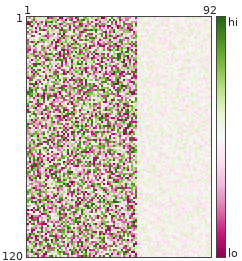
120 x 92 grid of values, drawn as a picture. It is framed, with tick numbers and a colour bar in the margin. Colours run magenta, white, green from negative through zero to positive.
A vertical seam about 60% of the way across splits the table, and the right part is calmer. No regular stripes run through it. The grain is fine, like static. No row or column stands out. Neither half mirrors the other.
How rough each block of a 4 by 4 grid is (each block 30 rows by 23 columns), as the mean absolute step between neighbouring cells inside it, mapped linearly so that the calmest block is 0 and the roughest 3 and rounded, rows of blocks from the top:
3 3 1 0
3 3 1 0
3 3 1 0
3 3 1 0
